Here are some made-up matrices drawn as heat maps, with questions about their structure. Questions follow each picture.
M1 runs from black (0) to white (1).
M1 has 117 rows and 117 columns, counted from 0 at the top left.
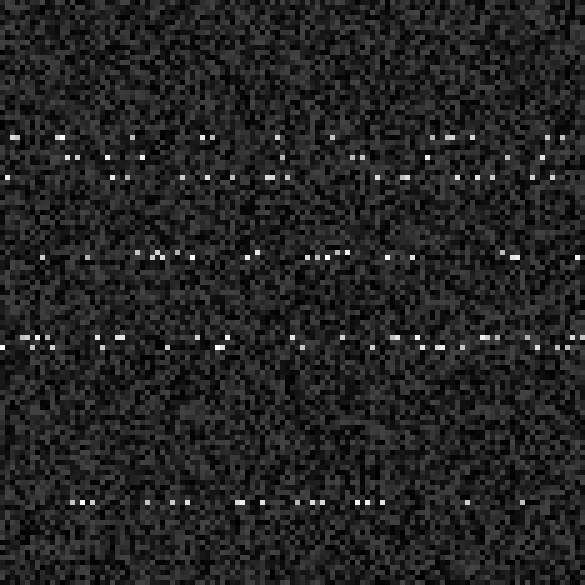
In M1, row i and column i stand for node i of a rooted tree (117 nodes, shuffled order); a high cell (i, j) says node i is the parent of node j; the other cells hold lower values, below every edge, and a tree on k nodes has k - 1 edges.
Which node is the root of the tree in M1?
50
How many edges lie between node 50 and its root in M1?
0
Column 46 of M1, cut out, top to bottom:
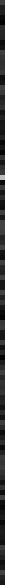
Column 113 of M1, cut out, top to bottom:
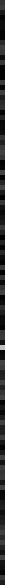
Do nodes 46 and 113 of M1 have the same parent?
no
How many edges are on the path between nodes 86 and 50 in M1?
2
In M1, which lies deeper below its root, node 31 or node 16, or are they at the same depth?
node 16
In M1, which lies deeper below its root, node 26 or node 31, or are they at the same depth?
node 26
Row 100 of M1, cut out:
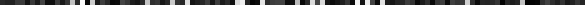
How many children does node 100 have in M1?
17
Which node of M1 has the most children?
67
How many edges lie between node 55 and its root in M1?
2
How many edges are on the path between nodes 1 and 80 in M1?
2
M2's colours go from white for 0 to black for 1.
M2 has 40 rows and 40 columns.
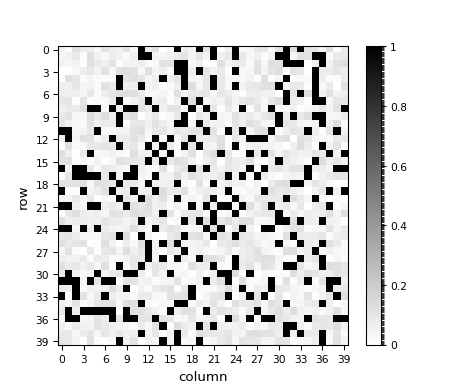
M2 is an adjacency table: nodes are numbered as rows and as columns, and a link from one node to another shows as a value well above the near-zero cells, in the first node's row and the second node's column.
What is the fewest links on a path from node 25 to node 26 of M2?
4
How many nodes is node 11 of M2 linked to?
9
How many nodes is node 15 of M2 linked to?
4
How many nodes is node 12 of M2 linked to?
8
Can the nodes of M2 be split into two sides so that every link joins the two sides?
yes
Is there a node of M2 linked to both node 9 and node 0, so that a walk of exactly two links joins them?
yes
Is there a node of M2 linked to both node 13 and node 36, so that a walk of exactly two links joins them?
no
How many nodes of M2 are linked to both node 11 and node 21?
7
